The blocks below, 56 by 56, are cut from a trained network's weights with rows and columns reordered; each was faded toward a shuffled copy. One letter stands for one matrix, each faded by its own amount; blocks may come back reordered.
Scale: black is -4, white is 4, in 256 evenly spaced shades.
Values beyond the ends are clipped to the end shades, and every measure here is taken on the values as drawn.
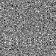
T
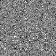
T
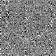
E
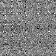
E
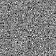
T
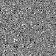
T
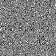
T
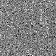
T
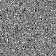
T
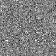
T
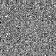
T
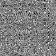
E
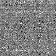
E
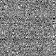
E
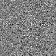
T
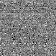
E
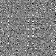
E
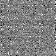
E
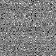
E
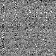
E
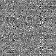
E
